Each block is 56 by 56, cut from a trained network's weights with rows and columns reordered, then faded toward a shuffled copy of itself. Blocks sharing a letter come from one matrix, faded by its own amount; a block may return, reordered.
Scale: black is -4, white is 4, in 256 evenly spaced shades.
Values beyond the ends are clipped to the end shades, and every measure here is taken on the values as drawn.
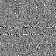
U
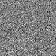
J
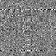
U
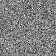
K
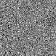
J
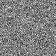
K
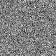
K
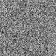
K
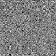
J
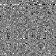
U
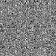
J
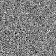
K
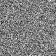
K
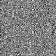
J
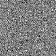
J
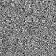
J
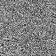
K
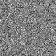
K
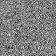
J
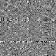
U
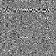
U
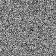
K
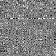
U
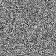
K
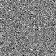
K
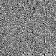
J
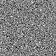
K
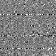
U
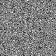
K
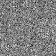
K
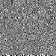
U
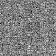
J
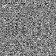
J
